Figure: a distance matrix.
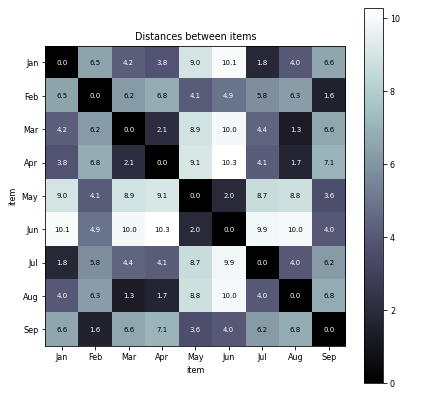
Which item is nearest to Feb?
Sep
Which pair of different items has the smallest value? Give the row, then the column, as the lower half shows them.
Aug, Mar
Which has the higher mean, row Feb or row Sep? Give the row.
Sep
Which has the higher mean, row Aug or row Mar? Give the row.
Mar
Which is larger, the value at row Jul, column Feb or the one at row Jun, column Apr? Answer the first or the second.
the second
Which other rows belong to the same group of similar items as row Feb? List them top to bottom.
Sep
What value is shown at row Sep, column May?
3.6
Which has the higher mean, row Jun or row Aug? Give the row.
Jun
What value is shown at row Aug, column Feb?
6.3
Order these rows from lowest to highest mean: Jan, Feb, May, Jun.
Feb, Jan, May, Jun
